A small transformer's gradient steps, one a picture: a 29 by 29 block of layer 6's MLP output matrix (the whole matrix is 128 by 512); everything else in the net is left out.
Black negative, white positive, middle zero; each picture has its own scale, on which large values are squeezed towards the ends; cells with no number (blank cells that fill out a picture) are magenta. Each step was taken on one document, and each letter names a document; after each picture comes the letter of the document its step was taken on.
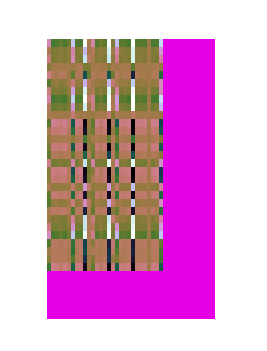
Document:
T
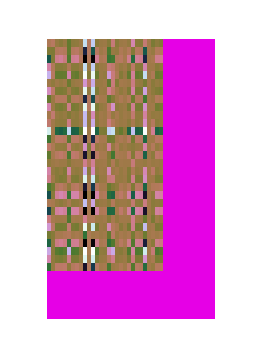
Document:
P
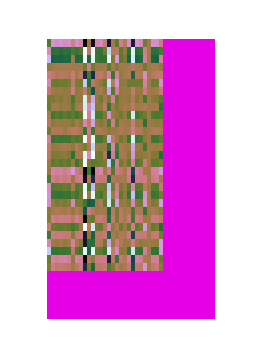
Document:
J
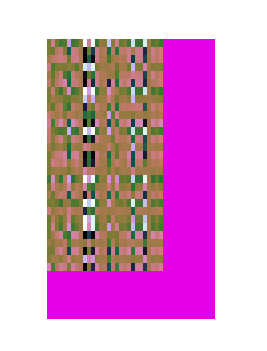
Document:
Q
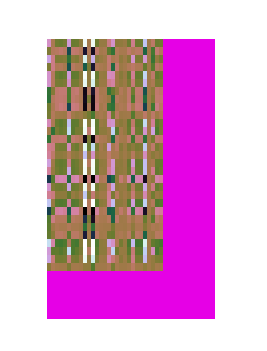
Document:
P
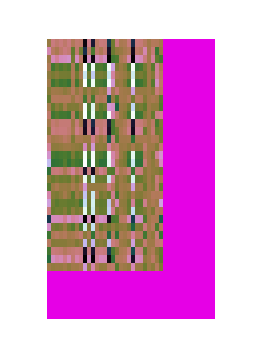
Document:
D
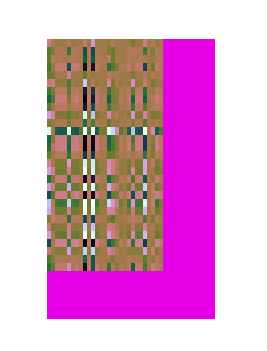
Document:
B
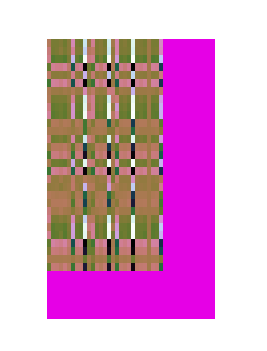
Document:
T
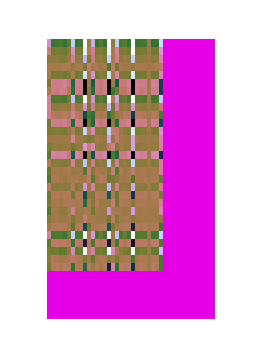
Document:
T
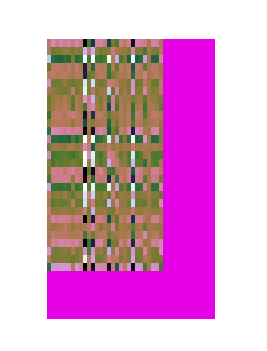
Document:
J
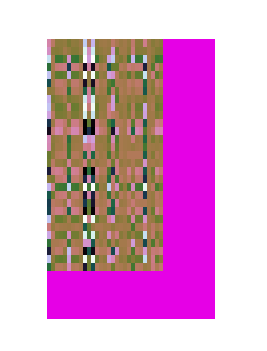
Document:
B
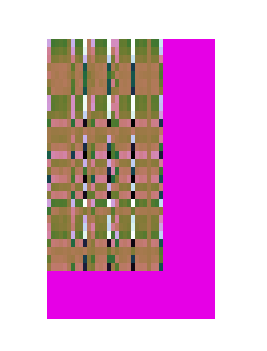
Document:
T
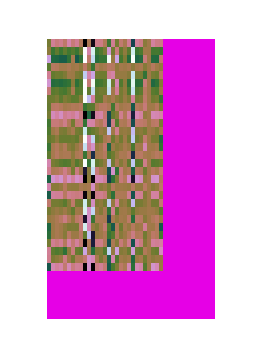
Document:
J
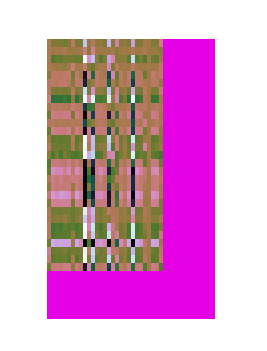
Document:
J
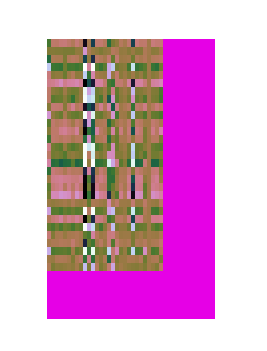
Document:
J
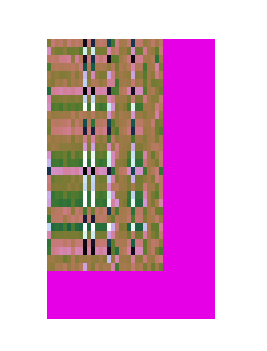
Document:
D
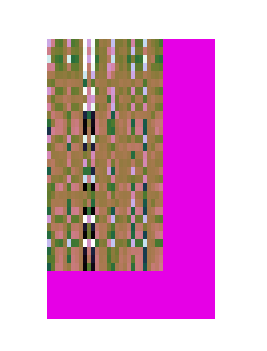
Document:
P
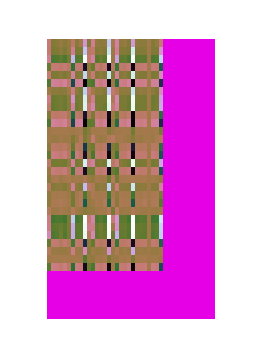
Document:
T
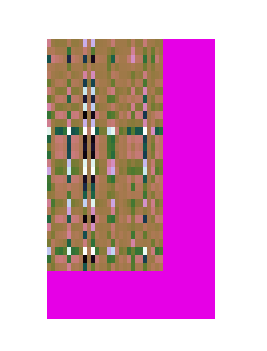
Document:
P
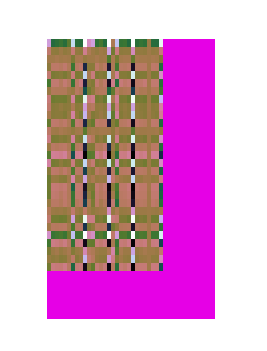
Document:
T
